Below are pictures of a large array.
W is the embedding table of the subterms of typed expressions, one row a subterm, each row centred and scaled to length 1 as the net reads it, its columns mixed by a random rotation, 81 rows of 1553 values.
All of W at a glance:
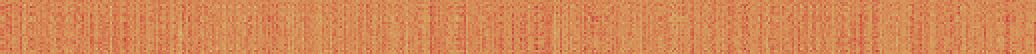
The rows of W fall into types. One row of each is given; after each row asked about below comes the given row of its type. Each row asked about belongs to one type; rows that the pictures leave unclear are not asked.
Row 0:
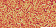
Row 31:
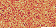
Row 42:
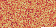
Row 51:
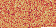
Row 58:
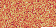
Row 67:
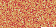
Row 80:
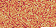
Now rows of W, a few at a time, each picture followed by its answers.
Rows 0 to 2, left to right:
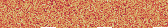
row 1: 80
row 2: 51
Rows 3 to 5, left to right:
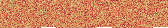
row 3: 67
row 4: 51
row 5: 42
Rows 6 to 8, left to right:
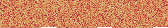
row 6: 31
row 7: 31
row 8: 67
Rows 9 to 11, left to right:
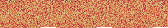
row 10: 80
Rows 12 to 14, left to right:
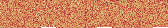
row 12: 67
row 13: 51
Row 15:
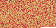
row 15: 80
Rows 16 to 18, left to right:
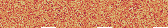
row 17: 31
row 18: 80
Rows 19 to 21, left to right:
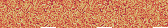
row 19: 0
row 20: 0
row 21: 51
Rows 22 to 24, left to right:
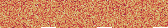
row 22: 80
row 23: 80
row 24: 51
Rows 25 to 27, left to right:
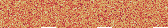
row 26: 31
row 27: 31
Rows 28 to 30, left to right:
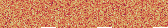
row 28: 0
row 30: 51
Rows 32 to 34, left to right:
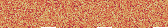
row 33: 58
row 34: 67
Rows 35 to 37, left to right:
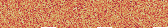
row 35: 67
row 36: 80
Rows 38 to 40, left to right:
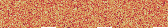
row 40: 0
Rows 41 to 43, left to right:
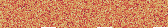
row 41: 67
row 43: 31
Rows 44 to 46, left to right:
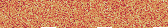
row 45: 31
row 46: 80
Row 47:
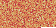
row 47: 67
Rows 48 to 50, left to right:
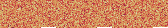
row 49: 42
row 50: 51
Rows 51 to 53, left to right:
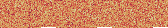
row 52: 42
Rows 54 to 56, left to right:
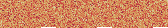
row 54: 31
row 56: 67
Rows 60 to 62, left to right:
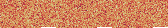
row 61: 67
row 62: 58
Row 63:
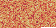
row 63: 80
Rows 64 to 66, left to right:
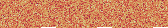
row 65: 80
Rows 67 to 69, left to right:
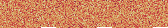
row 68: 80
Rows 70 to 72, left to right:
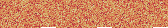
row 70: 58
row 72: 42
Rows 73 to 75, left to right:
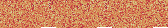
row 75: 67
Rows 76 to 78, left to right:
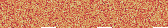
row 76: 42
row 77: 67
